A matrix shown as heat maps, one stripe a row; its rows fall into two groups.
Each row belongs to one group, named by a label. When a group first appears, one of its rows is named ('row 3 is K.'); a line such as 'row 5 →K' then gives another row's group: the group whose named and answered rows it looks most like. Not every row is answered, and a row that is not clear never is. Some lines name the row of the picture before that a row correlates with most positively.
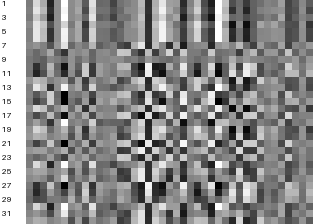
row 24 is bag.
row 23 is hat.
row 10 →hat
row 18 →bag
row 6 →bag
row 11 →hat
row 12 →bag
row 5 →bag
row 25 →bag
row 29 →hat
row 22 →bag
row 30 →bag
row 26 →bag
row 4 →bag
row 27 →hat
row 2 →bag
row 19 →bag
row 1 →bag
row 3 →bag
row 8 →hat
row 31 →bag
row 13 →bag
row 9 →hat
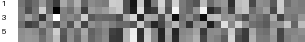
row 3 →bag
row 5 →bag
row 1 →hat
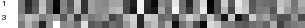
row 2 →hat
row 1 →hat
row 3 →bag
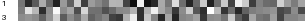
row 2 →bag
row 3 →bag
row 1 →hat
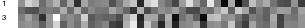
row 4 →bag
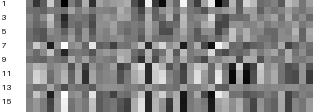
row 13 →hat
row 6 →hat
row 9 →hat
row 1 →hat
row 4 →hat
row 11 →bag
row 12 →bag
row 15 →bag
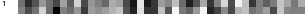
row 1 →hat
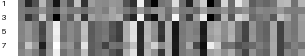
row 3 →hat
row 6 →bag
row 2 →hat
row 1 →hat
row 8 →bag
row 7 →bag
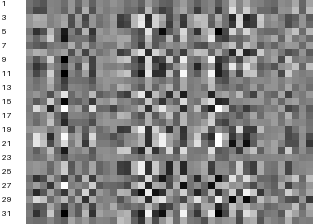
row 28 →hat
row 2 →hat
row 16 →bag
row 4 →bag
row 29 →bag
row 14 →bag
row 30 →hat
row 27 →bag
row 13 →hat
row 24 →bag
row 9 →hat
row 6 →hat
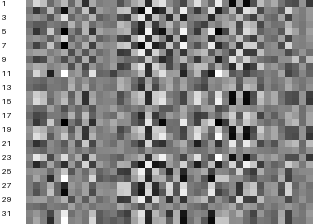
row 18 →hat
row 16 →hat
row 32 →bag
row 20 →bag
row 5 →hat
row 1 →bag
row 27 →hat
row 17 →hat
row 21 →hat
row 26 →bag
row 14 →bag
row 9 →hat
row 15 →bag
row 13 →hat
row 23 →bag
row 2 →hat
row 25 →bag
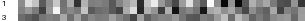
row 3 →hat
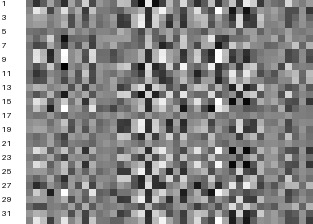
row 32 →bag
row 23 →hat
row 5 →hat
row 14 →hat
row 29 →bag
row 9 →bag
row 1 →hat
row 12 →hat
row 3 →bag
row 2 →bag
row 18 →bag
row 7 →hat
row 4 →bag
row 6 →hat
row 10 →hat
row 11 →hat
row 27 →hat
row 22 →bag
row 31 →bag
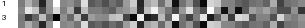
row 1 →bag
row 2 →bag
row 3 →hat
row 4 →bag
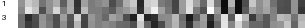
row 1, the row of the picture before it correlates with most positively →2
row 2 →bag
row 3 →hat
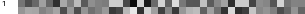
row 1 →hat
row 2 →bag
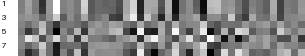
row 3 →bag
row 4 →hat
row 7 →hat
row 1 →bag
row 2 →bag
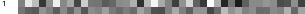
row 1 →bag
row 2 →hat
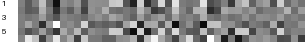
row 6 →bag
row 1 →hat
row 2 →hat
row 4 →bag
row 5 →hat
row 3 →hat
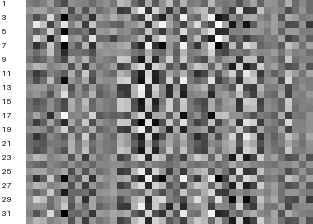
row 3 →hat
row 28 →hat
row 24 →hat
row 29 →bag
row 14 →bag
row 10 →bag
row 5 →hat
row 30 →bag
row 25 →bag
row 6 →bag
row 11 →hat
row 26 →hat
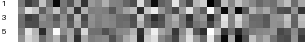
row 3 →hat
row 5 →bag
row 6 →bag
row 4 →hat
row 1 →hat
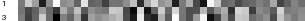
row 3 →hat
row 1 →bag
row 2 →hat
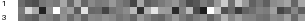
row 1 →hat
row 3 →hat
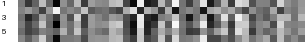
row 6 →hat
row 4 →hat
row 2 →bag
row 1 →hat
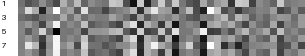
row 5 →hat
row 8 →bag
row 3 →hat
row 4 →bag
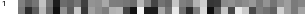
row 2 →hat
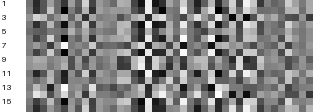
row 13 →bag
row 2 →hat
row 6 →hat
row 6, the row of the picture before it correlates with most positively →2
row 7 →bag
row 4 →hat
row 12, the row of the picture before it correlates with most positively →2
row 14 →bag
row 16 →hat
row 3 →bag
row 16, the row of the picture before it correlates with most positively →2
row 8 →hat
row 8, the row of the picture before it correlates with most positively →2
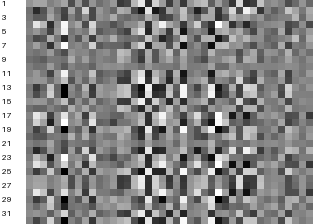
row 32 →hat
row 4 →bag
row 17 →bag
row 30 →hat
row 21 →hat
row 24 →bag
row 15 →bag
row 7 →bag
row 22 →hat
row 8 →hat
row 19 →hat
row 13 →hat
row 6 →hat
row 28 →bag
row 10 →hat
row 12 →bag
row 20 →hat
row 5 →bag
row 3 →hat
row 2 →hat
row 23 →bag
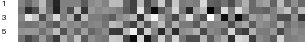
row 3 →bag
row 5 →bag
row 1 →hat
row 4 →hat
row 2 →hat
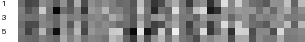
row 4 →hat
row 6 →hat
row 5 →hat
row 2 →hat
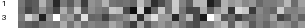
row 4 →hat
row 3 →bag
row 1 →hat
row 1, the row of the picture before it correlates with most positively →2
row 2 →hat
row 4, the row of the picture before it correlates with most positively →6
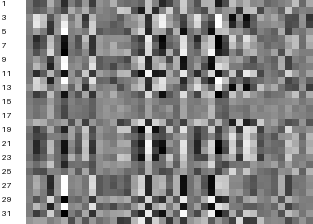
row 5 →bag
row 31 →hat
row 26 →bag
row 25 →hat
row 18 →bag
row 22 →hat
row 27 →bag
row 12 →bag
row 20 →hat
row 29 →hat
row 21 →hat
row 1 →hat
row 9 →bag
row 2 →hat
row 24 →hat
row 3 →bag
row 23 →hat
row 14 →hat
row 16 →hat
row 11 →hat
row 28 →bag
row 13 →bag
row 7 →hat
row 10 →bag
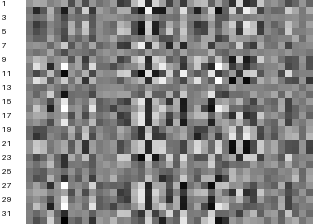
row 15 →bag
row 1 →bag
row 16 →bag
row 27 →bag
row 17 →bag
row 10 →bag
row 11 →hat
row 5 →hat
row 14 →hat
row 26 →hat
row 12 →bag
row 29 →bag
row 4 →hat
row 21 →bag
